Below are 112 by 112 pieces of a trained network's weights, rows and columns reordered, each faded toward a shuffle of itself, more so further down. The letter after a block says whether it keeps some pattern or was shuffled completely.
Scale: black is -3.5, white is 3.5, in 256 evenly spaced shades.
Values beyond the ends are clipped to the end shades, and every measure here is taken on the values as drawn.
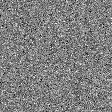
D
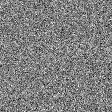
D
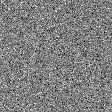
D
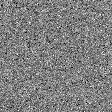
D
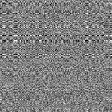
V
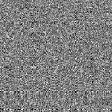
V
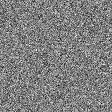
D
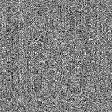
V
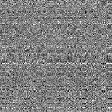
V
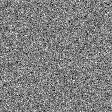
D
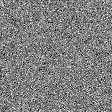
D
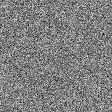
D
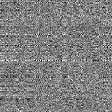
V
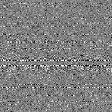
V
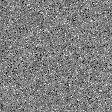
D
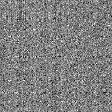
V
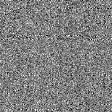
V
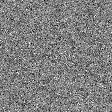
D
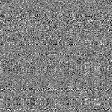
V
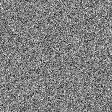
D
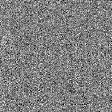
V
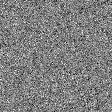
D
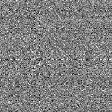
V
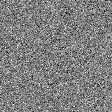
D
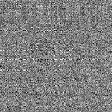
V
